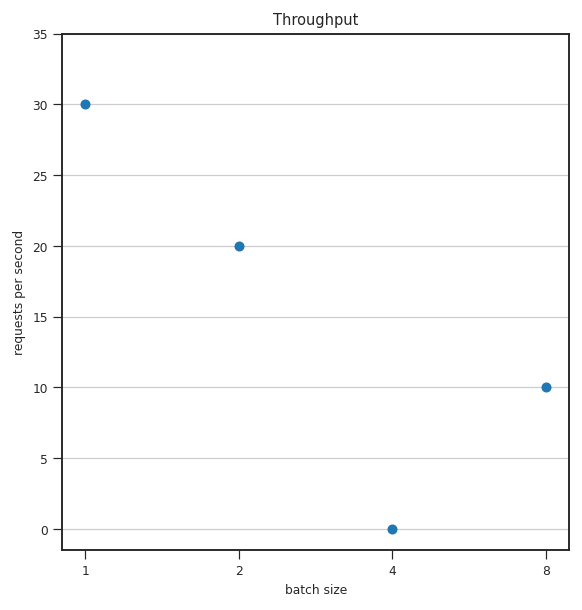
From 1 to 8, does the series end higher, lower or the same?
lower
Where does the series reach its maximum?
1
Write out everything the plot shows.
Title: Throughput
x-axis: batch size, ticks 1 2 4 8
y-axis: requests per second, ticks 0 5 10 15 20 25 30 35
Values:
30 20 0 10
